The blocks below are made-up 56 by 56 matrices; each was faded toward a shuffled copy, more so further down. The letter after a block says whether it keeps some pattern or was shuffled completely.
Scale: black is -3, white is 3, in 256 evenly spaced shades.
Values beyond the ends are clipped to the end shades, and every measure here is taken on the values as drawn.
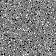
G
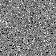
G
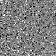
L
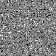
L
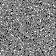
G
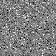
L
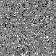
L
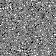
G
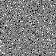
L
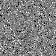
G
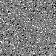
G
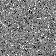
G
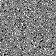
L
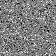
G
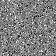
G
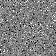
L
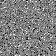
L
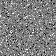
G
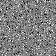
G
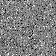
L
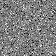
G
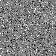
G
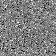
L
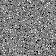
L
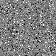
G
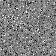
L
